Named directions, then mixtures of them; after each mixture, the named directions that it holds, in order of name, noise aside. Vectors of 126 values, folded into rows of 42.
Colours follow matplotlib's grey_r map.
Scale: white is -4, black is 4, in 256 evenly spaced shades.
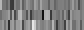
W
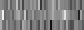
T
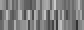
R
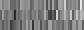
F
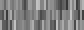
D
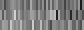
F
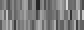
D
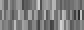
D, R, T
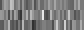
W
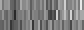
F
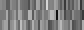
F, R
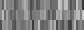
D, F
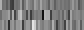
W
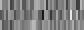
D, F, W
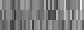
F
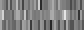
T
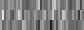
R, T
